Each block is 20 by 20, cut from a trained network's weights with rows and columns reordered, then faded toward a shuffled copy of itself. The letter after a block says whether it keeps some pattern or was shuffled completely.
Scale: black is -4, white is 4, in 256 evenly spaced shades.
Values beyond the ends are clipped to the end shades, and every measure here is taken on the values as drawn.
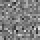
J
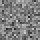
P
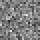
P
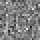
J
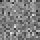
J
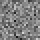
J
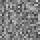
J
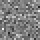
P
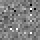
J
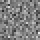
P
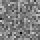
P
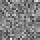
J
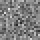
P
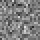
J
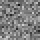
P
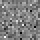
P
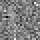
J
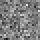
P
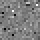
P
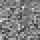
P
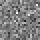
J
